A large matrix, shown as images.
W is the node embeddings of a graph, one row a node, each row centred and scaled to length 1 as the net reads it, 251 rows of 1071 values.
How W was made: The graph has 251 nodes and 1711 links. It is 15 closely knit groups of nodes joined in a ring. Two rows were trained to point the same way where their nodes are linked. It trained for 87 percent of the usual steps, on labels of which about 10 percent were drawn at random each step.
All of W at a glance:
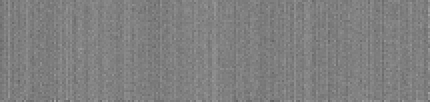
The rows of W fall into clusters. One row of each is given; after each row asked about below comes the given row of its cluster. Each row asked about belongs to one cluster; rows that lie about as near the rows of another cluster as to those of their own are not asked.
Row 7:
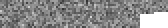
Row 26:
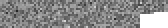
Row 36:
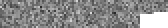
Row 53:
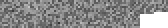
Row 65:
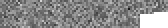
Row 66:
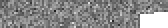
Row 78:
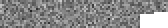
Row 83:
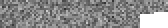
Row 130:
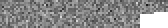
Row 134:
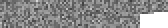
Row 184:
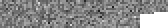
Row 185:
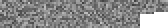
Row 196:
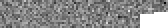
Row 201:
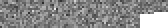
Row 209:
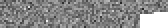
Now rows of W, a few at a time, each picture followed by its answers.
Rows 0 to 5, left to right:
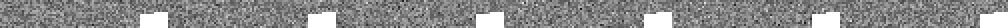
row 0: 53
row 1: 83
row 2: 65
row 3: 36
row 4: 66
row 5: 209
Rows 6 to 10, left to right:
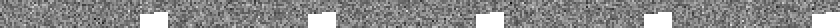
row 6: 196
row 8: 78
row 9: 7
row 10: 36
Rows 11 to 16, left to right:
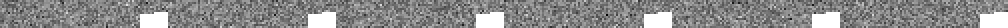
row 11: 201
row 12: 53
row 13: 83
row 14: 130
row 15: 185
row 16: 83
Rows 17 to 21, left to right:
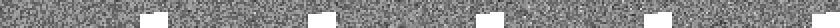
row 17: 36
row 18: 26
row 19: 201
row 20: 26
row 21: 196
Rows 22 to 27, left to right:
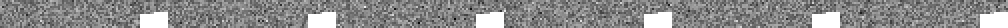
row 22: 78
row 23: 209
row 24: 26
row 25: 65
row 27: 78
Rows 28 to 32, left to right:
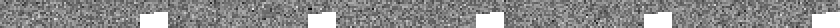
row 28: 78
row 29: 65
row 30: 185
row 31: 65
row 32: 78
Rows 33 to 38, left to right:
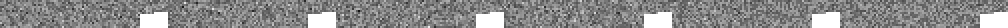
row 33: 7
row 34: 65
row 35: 36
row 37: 134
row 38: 26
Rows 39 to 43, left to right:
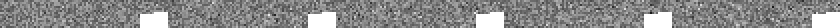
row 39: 130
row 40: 36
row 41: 130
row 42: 184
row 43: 185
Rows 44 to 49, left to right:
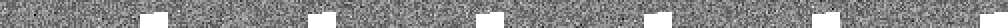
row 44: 134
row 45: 201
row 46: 201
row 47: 26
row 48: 130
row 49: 66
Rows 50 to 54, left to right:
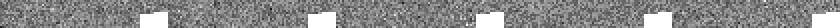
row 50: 65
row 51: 65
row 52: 196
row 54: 83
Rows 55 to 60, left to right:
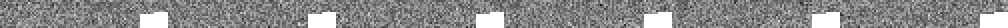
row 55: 83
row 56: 196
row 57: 130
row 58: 134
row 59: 134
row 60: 185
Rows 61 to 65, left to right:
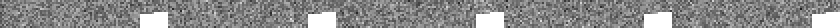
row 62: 130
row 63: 66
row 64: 134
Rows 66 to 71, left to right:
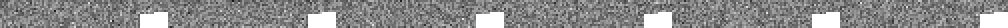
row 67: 78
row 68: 134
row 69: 53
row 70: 201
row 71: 36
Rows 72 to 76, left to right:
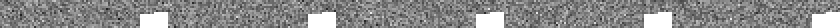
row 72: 7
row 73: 196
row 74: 65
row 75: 78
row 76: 209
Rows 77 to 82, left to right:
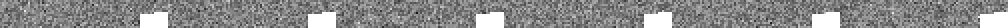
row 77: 53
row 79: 7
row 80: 196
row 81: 53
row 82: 65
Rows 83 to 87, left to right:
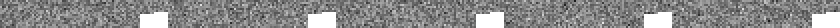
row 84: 134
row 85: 66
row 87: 7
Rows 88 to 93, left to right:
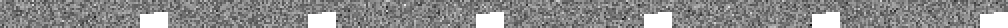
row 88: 26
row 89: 26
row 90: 130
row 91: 7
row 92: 26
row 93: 66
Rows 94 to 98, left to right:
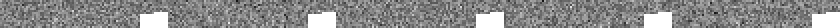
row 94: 78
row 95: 66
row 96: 196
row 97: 36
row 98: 7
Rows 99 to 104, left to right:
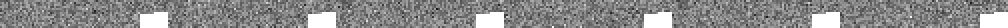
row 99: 130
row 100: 134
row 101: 134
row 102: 209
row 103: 134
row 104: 185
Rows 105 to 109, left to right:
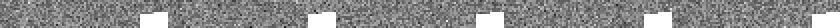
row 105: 65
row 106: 83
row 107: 185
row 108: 36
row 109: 66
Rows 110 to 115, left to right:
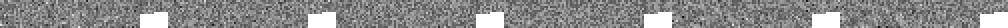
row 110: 201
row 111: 196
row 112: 201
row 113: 78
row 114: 7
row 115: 7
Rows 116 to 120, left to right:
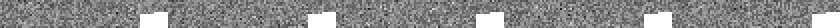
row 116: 83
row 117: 201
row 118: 201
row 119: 66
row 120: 134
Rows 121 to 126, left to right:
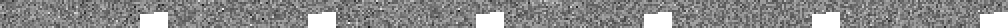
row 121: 134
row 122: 7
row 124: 209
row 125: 196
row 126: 201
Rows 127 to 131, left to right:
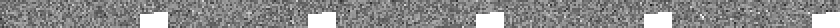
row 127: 65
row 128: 53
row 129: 36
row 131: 26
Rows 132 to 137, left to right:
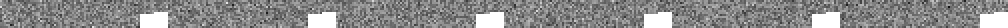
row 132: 78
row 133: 7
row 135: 196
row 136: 53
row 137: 83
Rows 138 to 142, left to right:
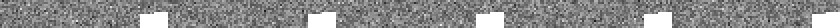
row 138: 201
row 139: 209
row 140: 7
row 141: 53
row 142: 65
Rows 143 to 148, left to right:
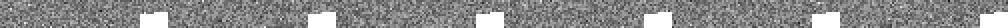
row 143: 185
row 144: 36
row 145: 184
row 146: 209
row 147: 78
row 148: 53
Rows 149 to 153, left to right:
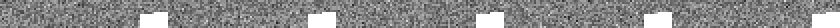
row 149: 209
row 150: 184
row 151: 196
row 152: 53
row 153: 83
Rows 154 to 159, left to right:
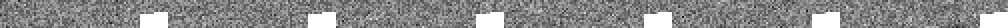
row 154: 66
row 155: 185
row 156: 78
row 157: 53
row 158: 209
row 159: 36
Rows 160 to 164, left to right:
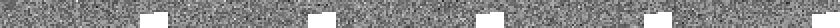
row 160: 134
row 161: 209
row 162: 83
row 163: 36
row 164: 184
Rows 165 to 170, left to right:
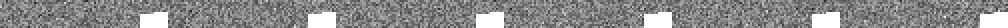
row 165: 26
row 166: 83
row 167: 130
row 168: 53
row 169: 201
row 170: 209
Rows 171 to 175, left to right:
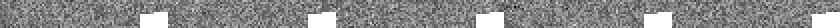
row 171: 65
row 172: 65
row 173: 66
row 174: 65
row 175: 78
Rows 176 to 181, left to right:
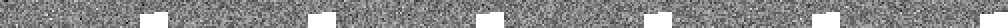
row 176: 201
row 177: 83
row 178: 130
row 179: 36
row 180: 53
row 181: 7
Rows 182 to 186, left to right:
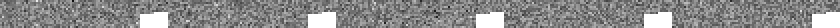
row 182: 134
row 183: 78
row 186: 196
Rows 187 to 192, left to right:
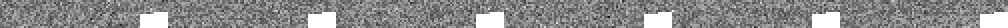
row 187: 36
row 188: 185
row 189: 65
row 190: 196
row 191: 7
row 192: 184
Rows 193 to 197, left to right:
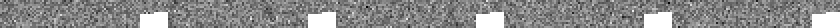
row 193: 83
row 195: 36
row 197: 83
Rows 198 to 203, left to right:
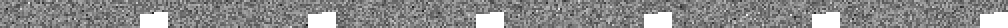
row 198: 53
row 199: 26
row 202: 201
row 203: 53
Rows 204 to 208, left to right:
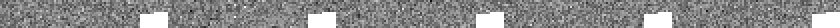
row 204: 83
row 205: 184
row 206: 130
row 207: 209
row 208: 134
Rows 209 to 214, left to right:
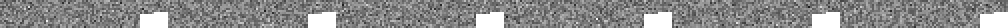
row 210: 26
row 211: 185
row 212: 185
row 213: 7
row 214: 130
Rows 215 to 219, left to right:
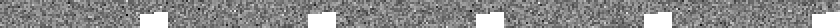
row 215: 53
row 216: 201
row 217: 7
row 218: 36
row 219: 78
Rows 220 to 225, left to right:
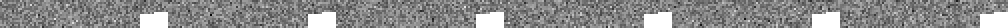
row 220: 201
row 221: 53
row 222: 65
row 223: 184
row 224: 78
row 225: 36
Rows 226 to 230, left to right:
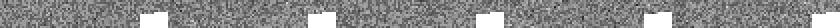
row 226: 196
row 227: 184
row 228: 184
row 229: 209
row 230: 83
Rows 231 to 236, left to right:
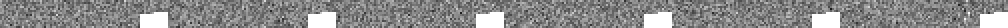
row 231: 78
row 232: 36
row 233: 130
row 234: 83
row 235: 78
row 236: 53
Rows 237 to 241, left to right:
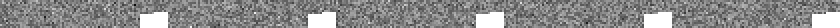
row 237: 65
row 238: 53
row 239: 36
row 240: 26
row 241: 185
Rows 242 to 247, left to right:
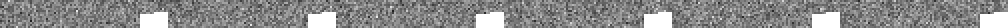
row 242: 130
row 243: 209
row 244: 83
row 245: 66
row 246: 65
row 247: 65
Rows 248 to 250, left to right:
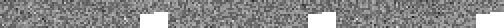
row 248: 83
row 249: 26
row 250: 184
